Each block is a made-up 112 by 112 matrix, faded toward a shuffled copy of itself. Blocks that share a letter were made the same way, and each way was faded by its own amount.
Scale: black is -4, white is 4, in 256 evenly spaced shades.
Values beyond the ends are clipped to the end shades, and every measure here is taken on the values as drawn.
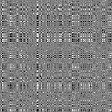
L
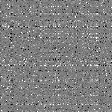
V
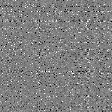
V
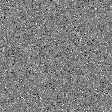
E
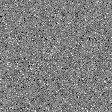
E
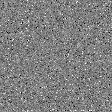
E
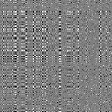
L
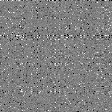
V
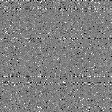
V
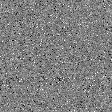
E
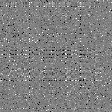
V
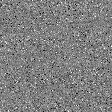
E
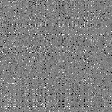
V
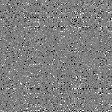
V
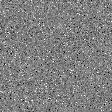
E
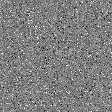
E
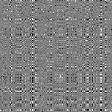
L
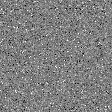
E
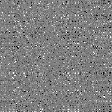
V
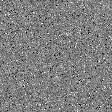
E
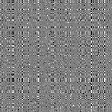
L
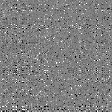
V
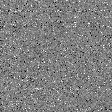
E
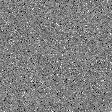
E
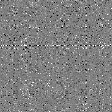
V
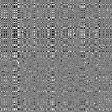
L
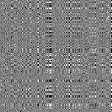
L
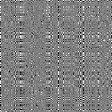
L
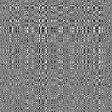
L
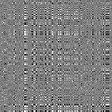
L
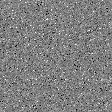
E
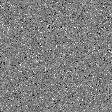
E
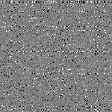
V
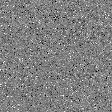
E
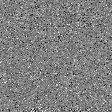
E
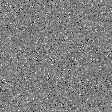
E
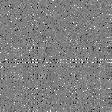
V
